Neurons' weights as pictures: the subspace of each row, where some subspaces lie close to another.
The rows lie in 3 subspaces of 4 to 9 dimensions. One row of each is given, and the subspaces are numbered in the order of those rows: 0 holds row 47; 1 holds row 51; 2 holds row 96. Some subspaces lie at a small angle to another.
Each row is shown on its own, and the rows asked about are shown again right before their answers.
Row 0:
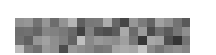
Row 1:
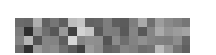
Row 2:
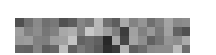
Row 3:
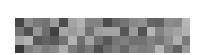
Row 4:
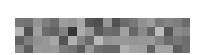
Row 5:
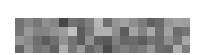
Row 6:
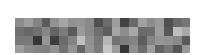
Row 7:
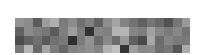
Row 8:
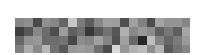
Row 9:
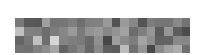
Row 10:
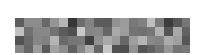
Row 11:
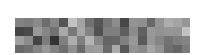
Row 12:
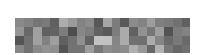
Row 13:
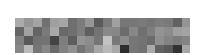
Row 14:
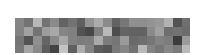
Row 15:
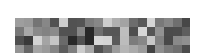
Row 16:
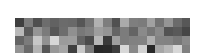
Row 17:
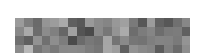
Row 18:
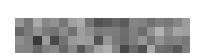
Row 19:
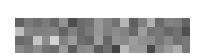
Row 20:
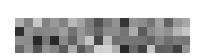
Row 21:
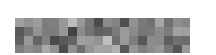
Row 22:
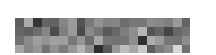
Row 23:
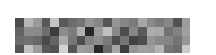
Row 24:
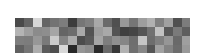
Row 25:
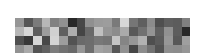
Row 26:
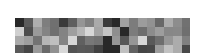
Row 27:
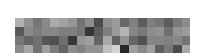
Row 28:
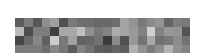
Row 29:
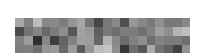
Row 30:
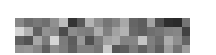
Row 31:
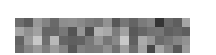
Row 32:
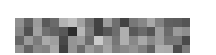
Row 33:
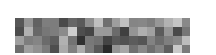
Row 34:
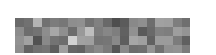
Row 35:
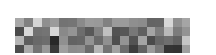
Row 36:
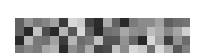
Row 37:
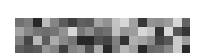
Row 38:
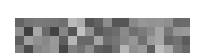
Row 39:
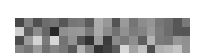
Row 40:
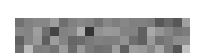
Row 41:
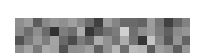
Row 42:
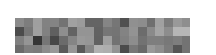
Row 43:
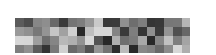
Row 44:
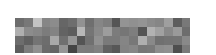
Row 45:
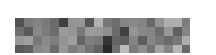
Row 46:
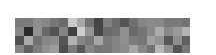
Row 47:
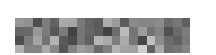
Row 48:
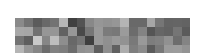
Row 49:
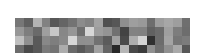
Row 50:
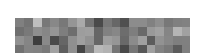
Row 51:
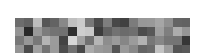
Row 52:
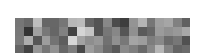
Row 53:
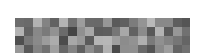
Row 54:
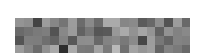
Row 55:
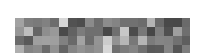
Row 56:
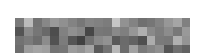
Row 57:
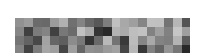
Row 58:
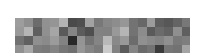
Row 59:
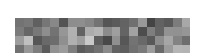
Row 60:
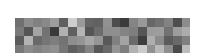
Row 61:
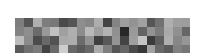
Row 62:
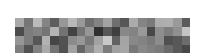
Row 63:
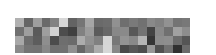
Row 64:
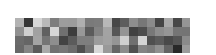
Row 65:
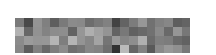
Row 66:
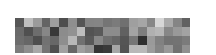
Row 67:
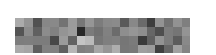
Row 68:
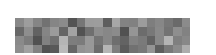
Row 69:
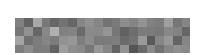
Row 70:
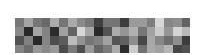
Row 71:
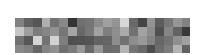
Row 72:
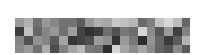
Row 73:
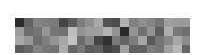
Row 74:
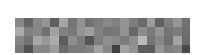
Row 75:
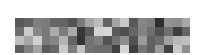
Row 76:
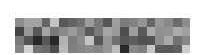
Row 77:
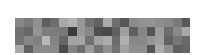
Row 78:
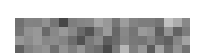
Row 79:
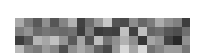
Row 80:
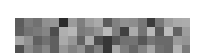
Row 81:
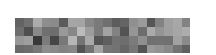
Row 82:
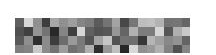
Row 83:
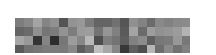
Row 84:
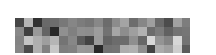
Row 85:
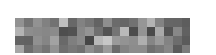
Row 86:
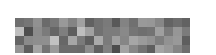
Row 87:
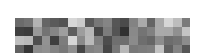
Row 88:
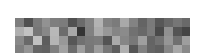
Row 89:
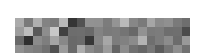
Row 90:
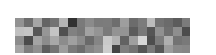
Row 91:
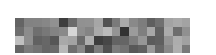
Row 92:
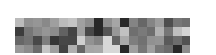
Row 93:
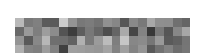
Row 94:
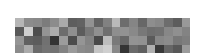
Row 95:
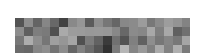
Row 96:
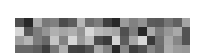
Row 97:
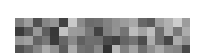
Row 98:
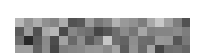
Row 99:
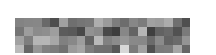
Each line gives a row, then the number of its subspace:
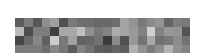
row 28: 2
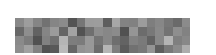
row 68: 2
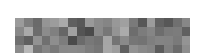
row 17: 1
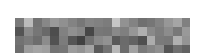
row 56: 2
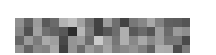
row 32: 1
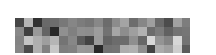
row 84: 2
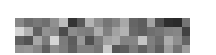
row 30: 1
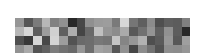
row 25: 2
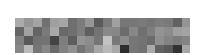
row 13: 2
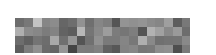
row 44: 2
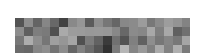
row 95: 1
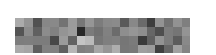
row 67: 2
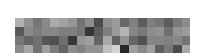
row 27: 1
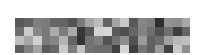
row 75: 2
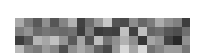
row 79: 2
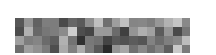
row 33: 2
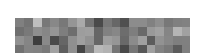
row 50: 0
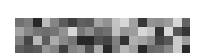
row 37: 2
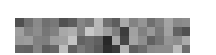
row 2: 1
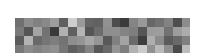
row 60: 2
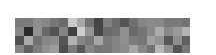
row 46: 1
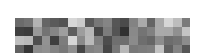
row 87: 1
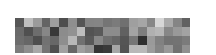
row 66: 2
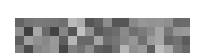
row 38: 1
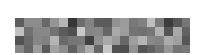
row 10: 2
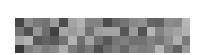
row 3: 2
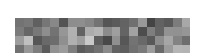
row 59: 2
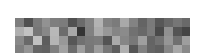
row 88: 2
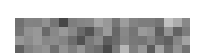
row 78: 2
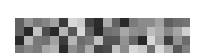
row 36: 1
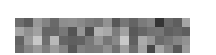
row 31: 2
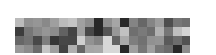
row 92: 1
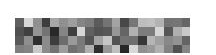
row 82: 2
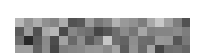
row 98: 2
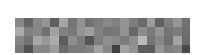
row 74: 2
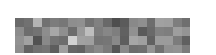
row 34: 2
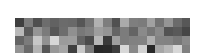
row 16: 2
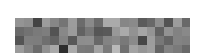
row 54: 2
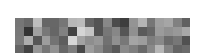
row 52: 1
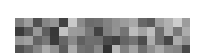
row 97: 2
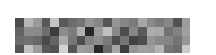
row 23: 2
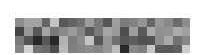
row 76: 2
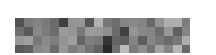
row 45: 1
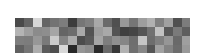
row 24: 2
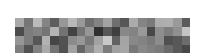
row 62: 2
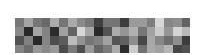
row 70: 2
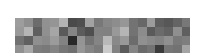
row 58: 1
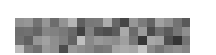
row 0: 2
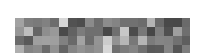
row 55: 1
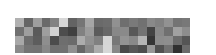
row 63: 1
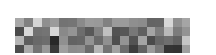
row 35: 2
